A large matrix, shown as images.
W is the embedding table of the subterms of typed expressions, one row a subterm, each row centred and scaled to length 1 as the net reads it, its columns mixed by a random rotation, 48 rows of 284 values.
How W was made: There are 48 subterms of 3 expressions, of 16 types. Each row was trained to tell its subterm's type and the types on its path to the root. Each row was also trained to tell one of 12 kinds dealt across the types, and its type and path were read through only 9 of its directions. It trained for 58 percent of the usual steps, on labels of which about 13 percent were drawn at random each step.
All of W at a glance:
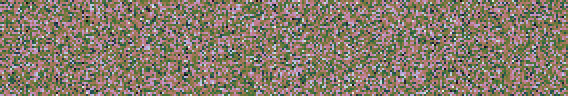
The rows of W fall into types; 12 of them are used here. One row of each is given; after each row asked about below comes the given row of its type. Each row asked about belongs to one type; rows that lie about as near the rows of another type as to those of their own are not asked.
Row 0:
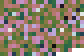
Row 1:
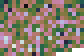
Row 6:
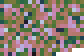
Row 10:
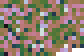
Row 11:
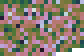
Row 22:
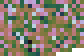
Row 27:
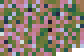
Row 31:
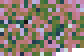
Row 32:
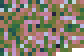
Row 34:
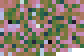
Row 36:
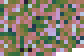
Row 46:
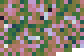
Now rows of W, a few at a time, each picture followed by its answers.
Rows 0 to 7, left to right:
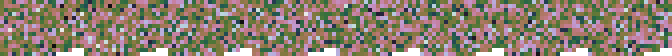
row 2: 31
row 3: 46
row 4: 34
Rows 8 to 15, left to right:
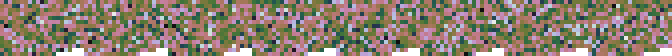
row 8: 6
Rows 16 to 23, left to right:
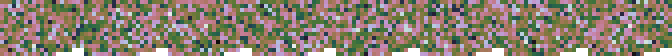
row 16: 22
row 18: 34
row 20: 0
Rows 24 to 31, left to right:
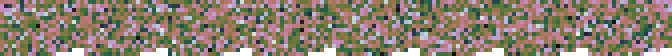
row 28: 11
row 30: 0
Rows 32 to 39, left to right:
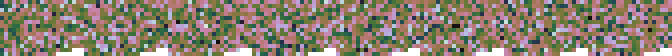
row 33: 6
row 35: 0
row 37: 11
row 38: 22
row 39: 46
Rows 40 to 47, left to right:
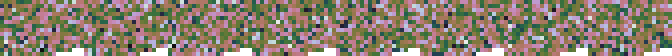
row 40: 11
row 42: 1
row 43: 27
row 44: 31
